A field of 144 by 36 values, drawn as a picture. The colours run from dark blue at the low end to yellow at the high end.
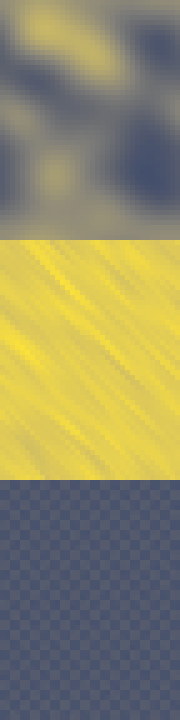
It is made of 3 by 1 panels. Panel 1,1: middling, smooth, strong in contrast. Panel 2,1: very high, slanting down to the right, faint in contrast. Panel 3,1: low, checkered, faint in contrast.
